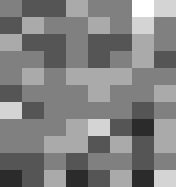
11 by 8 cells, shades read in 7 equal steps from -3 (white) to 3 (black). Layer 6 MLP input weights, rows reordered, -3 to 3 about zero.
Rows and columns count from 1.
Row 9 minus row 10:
-1 -1 -1 -2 1 -1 0 -1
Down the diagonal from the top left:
0 -1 1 0 -1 0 1 -1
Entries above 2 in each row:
0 0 0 0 0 0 0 0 0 0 0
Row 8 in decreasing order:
2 1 0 0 0 -1 -1 -2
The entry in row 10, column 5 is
0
